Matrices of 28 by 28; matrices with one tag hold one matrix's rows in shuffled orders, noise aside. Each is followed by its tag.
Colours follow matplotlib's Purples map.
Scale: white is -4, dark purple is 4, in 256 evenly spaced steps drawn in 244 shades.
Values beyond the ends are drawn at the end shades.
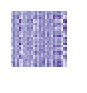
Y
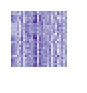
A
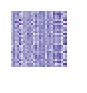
Y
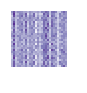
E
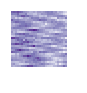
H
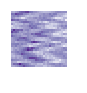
H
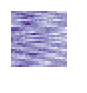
H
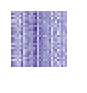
A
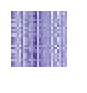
A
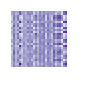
Y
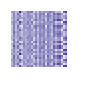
Y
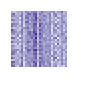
A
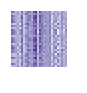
A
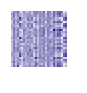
Y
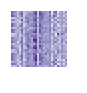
A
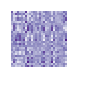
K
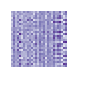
Y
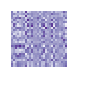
K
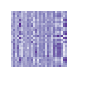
Y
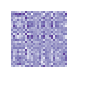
K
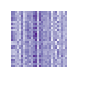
A
